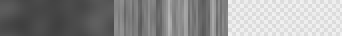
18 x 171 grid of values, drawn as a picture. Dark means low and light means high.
The table splits into one row of 3 panels. Panel 1,1: low, smooth, faint in contrast. Panel 1,2: middling, streaked downward. Panel 1,3: very high, checkered, faint in contrast.
